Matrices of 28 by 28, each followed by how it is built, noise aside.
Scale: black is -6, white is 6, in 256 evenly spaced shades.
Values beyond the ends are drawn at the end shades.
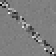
banded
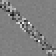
banded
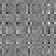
low rank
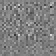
low rank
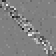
banded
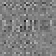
low rank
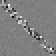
banded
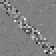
banded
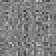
low rank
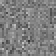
low rank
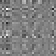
low rank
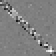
banded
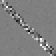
banded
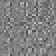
low rank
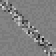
banded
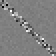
banded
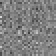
low rank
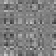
low rank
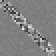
banded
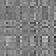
low rank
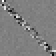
banded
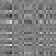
low rank
